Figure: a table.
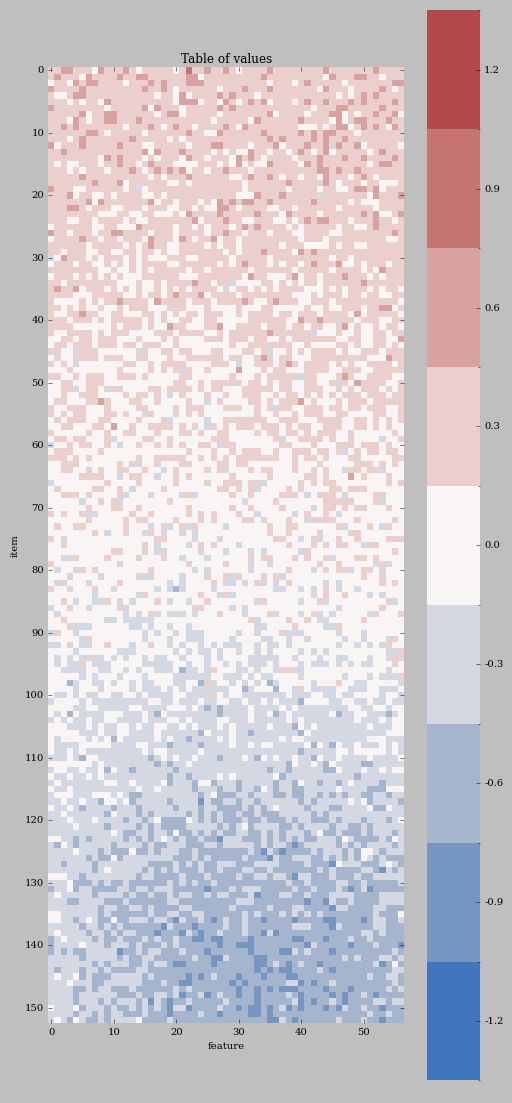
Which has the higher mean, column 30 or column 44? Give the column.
44
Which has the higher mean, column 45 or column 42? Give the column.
42
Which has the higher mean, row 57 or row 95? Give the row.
57
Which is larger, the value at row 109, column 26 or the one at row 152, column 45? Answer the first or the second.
the first
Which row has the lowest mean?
147
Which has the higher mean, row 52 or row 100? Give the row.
52
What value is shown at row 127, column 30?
-0.6
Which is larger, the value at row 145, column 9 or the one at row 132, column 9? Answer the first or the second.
the second
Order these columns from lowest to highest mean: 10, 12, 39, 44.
39, 12, 44, 10
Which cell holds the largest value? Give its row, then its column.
0, 22
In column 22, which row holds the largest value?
0
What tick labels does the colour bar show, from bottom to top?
-1.2, -0.9, -0.6, -0.3, 0.0, 0.3, 0.6, 0.9, 1.2
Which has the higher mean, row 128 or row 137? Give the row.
128
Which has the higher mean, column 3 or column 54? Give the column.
3
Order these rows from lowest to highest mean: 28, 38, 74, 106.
106, 74, 38, 28
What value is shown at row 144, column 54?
-0.6
